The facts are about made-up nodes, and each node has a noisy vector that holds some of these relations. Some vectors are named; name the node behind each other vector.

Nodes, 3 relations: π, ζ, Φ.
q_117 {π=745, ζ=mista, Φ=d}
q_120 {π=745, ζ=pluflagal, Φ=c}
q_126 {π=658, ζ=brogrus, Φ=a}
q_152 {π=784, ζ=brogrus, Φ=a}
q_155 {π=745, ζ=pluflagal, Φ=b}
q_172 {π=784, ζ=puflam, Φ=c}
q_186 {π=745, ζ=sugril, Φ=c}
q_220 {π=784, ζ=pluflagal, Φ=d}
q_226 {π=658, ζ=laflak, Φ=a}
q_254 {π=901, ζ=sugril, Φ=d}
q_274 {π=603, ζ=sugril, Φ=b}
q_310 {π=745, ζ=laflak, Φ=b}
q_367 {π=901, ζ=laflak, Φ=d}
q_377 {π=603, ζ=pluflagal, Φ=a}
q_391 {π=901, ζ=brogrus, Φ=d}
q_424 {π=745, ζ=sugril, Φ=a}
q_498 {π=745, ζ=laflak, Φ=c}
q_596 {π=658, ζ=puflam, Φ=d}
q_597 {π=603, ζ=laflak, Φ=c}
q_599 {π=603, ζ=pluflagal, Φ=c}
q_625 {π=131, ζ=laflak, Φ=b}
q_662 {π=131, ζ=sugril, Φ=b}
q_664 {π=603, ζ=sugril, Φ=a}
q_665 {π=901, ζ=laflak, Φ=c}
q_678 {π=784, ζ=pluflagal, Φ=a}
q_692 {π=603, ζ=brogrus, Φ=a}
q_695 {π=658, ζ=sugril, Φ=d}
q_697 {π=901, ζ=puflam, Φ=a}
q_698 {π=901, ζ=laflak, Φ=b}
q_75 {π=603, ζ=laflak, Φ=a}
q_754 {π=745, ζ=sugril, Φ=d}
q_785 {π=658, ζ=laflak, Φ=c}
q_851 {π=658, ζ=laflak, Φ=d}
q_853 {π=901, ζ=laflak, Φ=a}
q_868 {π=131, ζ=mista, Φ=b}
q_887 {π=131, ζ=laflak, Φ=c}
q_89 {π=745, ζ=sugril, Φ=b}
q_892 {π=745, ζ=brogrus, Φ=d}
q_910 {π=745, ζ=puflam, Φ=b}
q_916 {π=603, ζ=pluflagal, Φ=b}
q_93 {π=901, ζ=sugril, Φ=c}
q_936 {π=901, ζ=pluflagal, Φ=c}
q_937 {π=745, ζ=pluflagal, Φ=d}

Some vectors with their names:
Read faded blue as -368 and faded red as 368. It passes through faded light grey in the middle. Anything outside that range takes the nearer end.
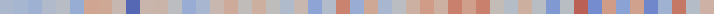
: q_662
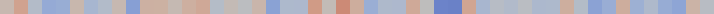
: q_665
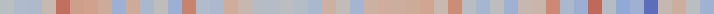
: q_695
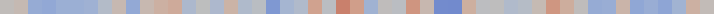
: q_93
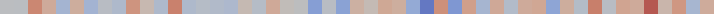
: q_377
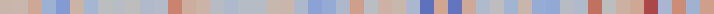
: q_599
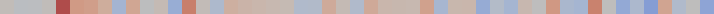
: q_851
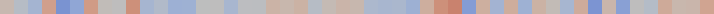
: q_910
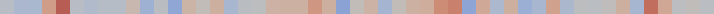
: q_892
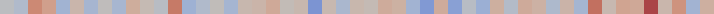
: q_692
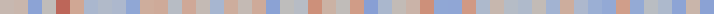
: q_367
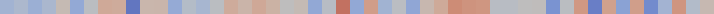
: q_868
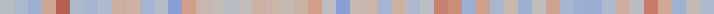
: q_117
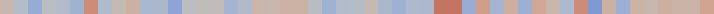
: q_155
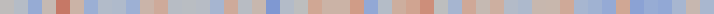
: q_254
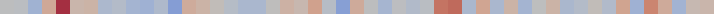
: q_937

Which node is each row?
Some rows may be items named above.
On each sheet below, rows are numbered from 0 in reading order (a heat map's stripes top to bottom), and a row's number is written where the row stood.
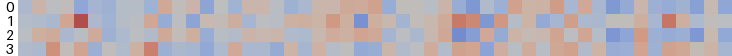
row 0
q_697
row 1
q_892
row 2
q_853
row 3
q_424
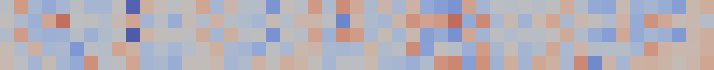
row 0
q_936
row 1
q_754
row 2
q_936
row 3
q_186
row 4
q_155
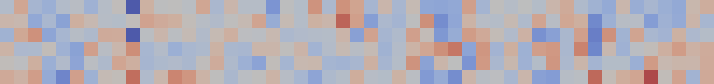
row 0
q_936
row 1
q_698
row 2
q_887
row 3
q_89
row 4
q_186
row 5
q_597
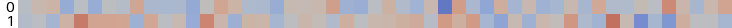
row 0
q_120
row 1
q_596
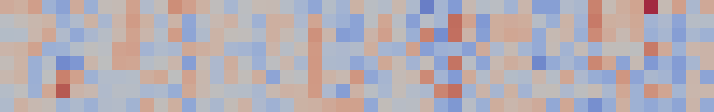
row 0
q_597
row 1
q_678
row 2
q_152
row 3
q_498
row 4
q_172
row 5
q_367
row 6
q_937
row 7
q_697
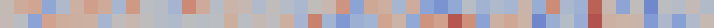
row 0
q_785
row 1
q_220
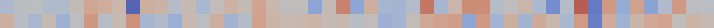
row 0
q_625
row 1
q_310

